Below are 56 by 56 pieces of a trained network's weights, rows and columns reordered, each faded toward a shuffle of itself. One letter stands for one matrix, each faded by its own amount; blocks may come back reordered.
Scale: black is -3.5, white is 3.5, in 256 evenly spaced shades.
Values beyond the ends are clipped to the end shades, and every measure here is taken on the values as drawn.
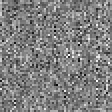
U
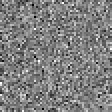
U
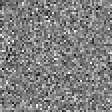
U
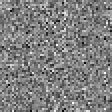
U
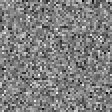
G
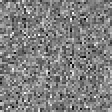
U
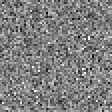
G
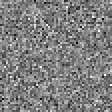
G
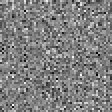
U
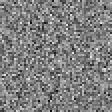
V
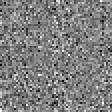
U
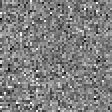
U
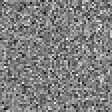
V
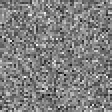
V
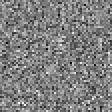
V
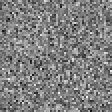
V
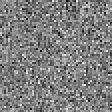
V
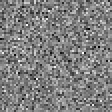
G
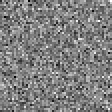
G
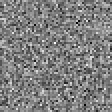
V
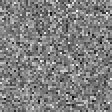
G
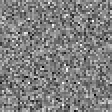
G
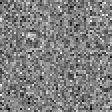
U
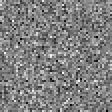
U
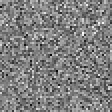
V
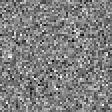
G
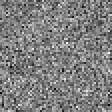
V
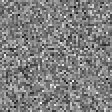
V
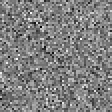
G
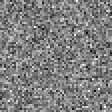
G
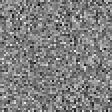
V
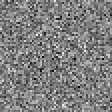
G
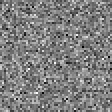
G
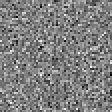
U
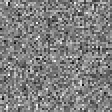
V
